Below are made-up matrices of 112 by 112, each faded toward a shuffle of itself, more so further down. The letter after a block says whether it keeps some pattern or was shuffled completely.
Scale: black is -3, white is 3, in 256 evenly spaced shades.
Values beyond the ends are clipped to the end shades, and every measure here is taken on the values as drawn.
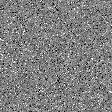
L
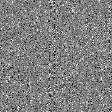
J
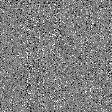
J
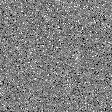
L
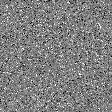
L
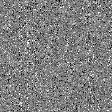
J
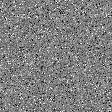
L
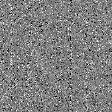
J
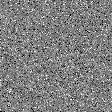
L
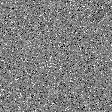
L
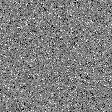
L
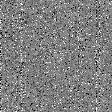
J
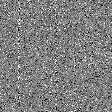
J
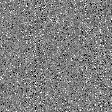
J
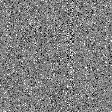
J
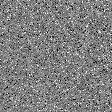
L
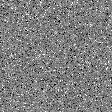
L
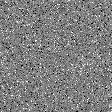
L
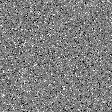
L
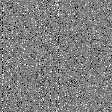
J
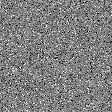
L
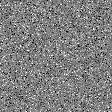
L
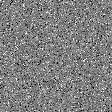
L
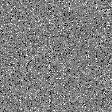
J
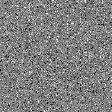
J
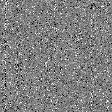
J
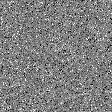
L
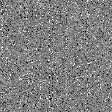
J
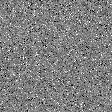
L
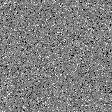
L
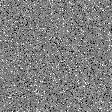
L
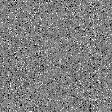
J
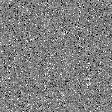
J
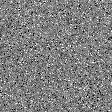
L
